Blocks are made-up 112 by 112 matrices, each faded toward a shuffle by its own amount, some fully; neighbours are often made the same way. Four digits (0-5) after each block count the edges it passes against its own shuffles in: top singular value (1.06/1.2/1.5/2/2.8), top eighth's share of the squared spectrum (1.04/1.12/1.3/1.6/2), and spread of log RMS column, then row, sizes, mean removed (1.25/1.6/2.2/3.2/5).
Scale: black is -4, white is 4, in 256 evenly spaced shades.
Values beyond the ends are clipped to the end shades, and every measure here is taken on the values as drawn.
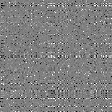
5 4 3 3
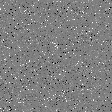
2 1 0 0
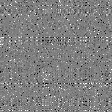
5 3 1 2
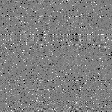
4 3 1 2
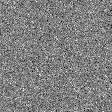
0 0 0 0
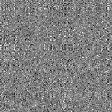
4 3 2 2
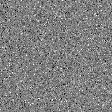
3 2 0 0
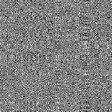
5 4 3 2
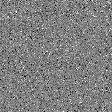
3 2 0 1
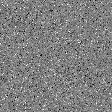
2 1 0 0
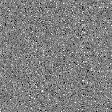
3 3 1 1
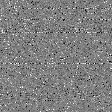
2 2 0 2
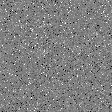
0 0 0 0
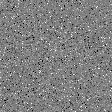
0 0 0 0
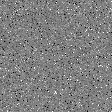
0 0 0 0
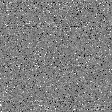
1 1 0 1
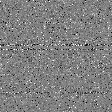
2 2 0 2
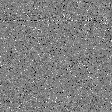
2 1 0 1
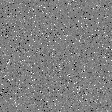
0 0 0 0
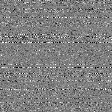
2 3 0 4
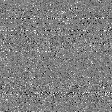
2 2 0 3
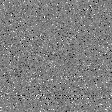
1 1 0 1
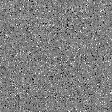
3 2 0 1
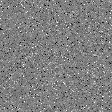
2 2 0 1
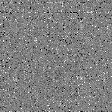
3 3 1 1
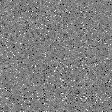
3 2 1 1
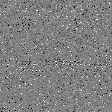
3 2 0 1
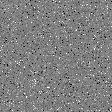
0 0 0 0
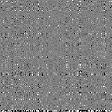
5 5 3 3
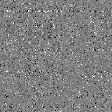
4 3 2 2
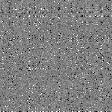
4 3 2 2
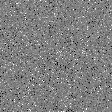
1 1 0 0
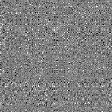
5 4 3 3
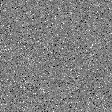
3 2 0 0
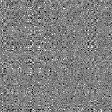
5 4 3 3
